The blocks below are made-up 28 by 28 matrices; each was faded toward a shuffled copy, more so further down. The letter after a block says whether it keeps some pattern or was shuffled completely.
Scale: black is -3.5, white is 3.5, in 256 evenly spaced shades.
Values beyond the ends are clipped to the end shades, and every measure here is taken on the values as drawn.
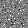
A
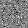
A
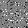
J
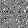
J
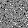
A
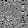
J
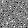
A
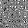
J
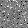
A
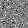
A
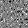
J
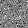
A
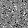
A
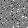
A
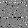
J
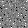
A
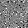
J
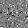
J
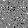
J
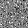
A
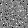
A
